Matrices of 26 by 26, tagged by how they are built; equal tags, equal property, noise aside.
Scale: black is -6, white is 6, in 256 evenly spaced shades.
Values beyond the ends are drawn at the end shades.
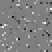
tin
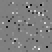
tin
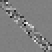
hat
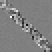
hat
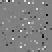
tin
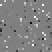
tin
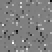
tin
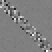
hat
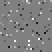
tin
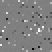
tin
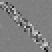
hat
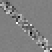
hat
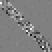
hat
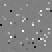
tin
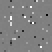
tin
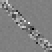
hat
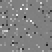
tin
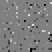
tin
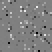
tin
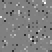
tin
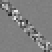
hat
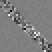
hat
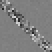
hat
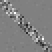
hat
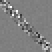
hat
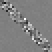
hat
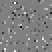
tin
